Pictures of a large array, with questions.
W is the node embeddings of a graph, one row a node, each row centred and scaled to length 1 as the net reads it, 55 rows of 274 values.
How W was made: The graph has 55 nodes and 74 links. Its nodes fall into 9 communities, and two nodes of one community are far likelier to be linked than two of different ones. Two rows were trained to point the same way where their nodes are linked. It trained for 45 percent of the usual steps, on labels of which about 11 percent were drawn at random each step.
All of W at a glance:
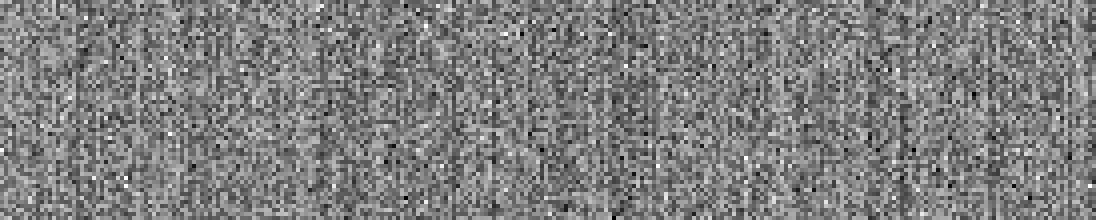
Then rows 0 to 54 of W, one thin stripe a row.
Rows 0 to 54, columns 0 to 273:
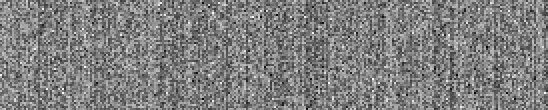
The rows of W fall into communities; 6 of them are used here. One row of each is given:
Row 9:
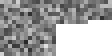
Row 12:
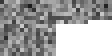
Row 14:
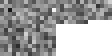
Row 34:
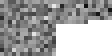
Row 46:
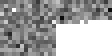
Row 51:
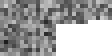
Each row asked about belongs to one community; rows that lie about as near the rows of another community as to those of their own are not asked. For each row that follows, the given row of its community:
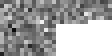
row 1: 34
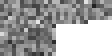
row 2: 12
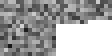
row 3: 34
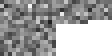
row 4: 9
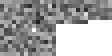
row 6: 9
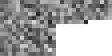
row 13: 12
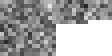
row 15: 51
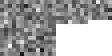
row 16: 12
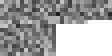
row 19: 34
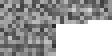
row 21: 34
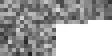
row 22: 12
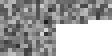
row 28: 51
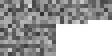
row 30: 34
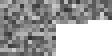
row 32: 46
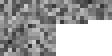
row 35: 51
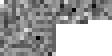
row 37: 46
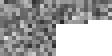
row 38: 46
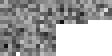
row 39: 14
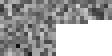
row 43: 51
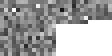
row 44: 14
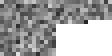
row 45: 34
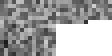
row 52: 12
